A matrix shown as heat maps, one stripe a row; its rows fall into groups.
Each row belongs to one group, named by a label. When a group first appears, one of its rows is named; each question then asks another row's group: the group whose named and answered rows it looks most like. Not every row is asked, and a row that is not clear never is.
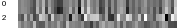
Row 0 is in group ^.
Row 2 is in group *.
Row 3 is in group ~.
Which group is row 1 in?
^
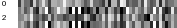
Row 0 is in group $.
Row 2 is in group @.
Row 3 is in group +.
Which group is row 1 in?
+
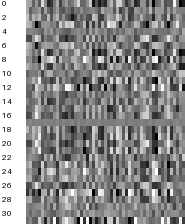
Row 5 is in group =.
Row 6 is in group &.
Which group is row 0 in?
~
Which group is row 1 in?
@
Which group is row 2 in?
@
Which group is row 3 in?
&
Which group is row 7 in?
~
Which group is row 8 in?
$
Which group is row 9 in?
~
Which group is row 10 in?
*
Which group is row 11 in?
@
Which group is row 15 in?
=
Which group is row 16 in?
=
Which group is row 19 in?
@
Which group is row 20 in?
=
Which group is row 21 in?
@
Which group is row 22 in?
^
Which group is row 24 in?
$
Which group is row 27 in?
$
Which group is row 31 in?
+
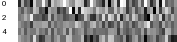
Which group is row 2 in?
@
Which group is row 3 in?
$
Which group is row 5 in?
~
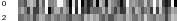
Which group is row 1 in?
+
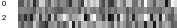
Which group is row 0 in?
*
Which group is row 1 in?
^
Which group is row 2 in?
$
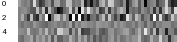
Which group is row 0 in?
~
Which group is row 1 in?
^
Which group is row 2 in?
+
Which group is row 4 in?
+
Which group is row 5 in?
=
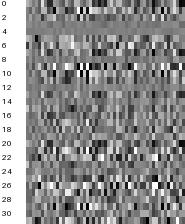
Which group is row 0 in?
~
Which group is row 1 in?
^
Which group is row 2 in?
+
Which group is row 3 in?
~
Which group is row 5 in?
&
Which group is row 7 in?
~
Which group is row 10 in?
^
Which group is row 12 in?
^
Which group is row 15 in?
@
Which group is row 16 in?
@
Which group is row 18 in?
~
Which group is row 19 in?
*
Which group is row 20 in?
~
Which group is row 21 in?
+
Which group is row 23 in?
@
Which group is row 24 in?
=
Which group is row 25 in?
@
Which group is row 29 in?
^
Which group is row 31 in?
&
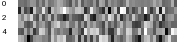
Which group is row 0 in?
+
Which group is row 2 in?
@
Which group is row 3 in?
&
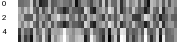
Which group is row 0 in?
@
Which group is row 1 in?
@
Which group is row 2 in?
&
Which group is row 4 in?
$
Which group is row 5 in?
$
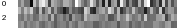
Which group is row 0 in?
$
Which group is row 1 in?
@
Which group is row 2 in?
*
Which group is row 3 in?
~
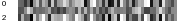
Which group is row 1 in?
=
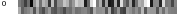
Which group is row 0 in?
$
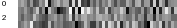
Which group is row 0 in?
+
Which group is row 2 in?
^
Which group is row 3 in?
@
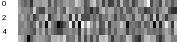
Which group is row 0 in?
$
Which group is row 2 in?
+
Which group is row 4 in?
^
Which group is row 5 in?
&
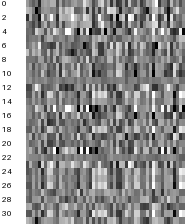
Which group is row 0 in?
$
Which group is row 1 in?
&
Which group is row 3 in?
$
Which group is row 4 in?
+
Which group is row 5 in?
*
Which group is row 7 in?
@
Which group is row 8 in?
+
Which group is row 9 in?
~
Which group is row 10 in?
~
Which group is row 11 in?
~
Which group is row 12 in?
=
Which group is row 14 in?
*
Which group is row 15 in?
+
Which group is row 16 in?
~
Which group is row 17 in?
@
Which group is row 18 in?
*
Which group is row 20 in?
@
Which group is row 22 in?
~
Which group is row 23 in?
$
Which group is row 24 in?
*
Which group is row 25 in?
*
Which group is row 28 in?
=
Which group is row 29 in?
&
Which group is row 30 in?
*
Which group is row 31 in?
&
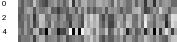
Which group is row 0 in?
^
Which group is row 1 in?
=
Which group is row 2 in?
*
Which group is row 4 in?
^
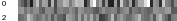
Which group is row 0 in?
$
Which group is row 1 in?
~
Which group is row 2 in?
=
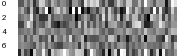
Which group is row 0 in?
*
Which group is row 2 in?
@
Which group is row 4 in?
*
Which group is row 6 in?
^
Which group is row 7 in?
$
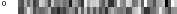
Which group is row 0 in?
*
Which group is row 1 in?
=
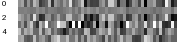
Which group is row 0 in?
~
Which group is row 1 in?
^
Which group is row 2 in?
~
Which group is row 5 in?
&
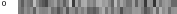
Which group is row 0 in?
^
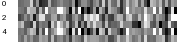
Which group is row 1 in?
+
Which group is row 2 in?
*
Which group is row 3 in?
&
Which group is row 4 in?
+
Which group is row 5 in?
*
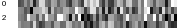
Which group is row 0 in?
*
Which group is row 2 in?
+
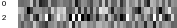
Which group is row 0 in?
@
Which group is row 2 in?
+
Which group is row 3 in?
^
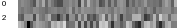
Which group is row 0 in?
^
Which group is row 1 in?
^
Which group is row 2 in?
=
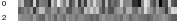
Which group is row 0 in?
&
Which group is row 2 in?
~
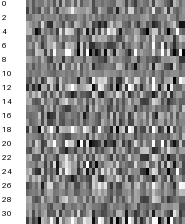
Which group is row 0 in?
~
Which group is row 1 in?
$
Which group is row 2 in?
=
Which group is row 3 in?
~
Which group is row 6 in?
+
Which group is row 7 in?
+
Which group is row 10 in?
^
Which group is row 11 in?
*
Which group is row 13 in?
@
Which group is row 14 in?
&
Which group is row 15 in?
^
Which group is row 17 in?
@
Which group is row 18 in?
$
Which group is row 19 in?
^
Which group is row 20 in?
+
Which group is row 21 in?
=
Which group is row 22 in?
&
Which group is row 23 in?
+
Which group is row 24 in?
&
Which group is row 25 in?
@
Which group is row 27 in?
*
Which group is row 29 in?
~
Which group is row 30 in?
~
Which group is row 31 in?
$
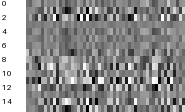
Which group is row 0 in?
=
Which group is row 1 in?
^
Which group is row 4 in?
=
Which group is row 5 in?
^
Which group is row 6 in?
=
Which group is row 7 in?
@
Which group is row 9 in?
$
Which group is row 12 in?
@
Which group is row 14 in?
+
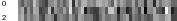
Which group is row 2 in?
~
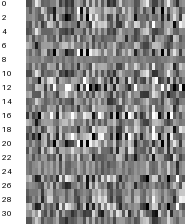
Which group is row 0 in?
=
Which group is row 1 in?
^
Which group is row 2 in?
^
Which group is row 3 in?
*
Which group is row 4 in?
=
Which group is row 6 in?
&
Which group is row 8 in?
~
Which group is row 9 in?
*
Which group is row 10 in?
=
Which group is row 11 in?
$
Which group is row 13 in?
&
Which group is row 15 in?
*
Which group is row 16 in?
$
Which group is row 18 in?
*
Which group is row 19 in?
$
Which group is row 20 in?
^
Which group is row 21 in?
$
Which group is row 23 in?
=
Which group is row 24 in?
=
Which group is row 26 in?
^
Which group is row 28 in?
*
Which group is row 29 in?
&
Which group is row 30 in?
@
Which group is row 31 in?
=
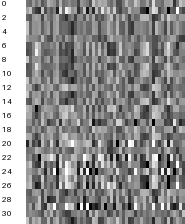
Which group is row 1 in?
&
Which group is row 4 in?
@
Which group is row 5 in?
~
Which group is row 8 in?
@
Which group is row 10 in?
=
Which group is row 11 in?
@
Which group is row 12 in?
&
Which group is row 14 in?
=
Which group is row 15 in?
&
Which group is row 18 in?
*
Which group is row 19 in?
&
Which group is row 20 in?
$
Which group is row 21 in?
=
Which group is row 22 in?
$
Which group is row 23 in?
&
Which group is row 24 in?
+
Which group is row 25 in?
&
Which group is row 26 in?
&
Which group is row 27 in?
=
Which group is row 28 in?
@
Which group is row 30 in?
^
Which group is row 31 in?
@
